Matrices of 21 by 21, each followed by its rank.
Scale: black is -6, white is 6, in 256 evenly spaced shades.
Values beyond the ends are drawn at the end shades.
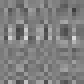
two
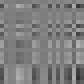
one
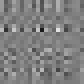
two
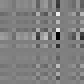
one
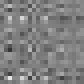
two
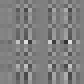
one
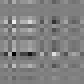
one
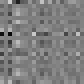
two
